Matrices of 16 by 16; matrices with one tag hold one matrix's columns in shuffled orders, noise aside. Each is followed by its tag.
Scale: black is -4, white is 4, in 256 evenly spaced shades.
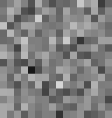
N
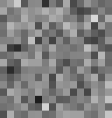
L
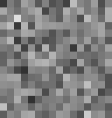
L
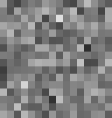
L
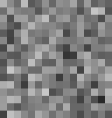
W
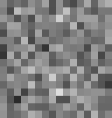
W
